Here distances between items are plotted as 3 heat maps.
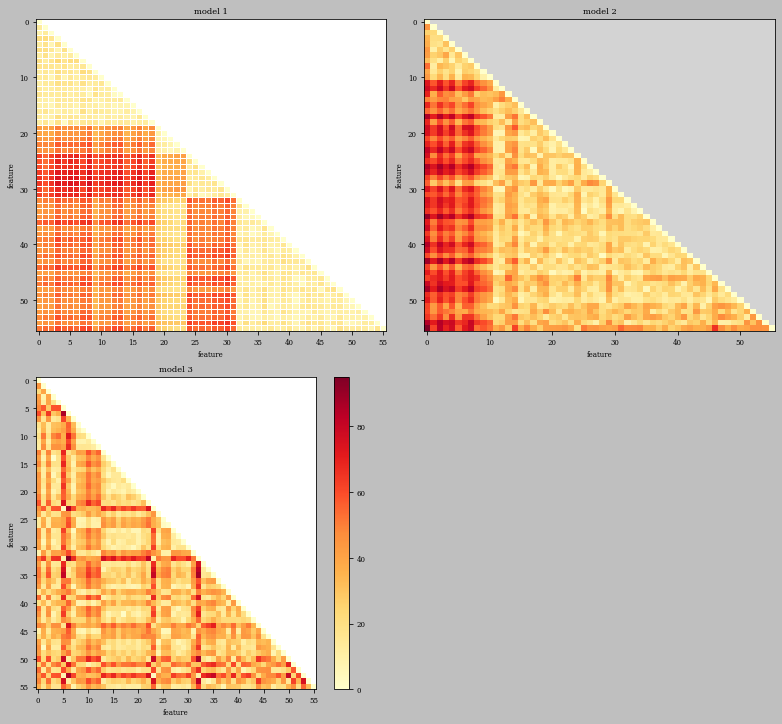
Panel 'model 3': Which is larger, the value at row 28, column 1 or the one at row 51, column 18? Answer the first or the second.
the second
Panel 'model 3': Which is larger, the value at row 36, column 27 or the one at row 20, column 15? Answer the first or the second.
the first
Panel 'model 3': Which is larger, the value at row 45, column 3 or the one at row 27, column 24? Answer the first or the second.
the first
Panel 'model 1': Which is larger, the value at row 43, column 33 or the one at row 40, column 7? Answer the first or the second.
the second
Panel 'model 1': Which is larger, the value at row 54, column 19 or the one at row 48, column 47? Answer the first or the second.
the first
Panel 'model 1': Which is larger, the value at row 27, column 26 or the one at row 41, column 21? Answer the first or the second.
the second
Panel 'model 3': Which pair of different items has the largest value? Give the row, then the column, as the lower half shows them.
32, 6
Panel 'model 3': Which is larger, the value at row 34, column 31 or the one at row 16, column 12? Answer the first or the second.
the first
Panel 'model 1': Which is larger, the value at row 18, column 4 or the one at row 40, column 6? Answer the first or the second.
the second
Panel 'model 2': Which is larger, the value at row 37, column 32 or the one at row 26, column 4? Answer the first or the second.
the second
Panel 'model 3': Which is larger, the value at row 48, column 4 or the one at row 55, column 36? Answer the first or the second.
the second
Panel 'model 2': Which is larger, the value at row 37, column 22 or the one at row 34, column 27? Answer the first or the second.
the first
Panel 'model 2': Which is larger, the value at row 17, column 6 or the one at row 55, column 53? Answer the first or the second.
the first
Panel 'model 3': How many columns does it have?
56
